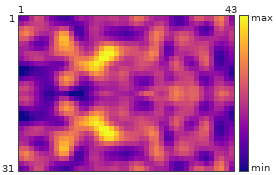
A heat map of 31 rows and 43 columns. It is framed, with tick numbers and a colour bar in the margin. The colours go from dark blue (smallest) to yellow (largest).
The texture is blotchy. On average the colour sits 40% of the way up the scale. No single row or column stands out from its neighbours. There is no overall slope. The middle left is the ninth with the lowest average. The top and bottom halves mirror each other.
